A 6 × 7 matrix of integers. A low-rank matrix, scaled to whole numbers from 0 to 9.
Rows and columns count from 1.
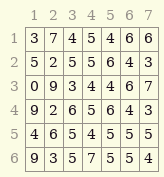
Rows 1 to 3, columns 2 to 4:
7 4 5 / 2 5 5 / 9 3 4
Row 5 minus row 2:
-1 4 0 -1 -1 1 2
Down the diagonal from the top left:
3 2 3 5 5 5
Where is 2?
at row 2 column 2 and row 4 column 2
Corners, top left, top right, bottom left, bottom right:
3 6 9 4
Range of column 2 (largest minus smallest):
7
